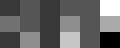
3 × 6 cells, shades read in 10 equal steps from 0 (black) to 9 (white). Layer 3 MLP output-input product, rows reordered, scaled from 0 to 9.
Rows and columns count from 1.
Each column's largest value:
4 5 2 7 3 9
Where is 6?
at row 2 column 6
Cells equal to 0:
1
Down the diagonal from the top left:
2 3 2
